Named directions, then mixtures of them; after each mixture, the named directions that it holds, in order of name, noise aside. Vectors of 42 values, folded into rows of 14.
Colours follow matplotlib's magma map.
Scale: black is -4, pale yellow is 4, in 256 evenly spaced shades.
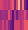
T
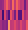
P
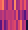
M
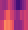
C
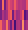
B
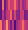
B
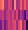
M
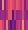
B, T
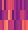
B, C, T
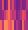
B, C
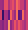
P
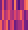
B, P, T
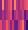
B, M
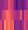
C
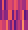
B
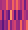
P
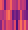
C, M, T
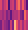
B, C, T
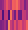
P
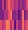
B, C, P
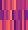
B, C, P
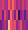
C, M, P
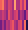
M
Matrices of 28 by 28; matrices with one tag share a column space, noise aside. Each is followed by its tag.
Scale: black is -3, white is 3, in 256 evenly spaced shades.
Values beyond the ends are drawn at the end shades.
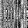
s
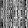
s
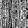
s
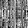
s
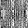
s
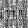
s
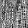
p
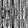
s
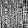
p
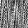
p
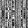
s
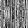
s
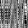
p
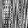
p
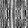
s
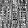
p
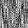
p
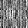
s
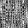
p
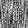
p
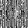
s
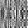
s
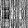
s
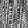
p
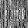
s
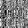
s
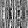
s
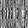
s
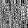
p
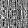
s
